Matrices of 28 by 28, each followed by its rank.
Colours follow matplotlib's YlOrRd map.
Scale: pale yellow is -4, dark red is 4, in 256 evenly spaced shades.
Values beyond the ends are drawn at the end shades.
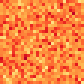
full rank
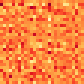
five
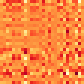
three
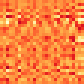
three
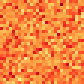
full rank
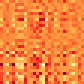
three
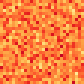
full rank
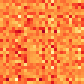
five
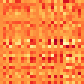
three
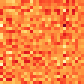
five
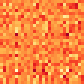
five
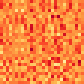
five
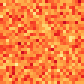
full rank
